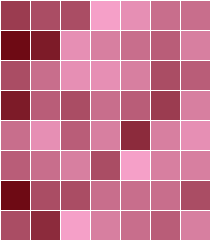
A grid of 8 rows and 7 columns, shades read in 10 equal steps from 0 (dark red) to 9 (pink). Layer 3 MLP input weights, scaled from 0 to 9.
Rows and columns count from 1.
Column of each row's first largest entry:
4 3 3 7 2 5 4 3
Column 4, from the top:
9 7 8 6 7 4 6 7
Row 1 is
3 4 4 9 8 6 6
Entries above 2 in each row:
7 5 7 6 6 7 6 6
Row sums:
40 34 42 31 43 45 30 40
